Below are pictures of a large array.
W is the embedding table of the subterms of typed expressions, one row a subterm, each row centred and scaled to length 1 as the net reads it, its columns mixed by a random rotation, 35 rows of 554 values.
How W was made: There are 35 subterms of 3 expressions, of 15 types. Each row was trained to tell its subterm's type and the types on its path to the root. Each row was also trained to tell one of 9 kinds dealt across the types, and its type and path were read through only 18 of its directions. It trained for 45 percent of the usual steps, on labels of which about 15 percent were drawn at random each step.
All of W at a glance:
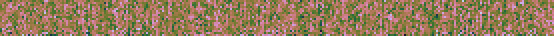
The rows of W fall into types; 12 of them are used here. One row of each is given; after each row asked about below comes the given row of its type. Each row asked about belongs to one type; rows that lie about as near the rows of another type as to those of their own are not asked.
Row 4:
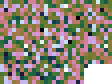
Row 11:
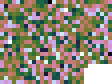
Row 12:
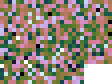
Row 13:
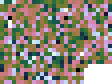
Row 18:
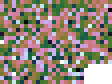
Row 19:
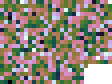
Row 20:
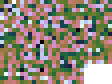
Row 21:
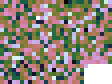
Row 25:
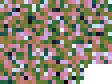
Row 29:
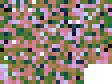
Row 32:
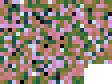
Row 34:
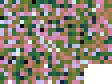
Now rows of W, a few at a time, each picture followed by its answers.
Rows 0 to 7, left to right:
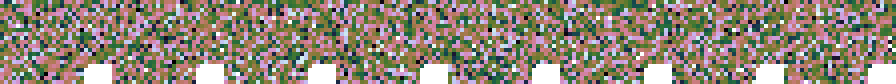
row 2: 18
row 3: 4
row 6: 25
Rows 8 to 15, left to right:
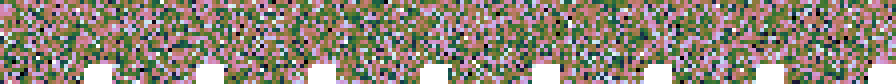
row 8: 4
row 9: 12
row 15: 19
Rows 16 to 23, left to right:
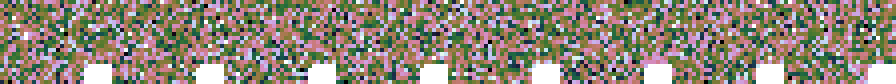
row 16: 32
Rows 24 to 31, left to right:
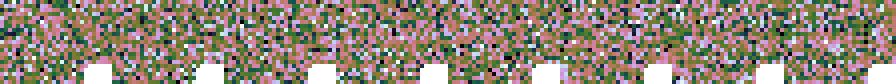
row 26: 11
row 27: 29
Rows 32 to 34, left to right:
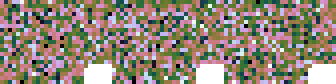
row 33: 32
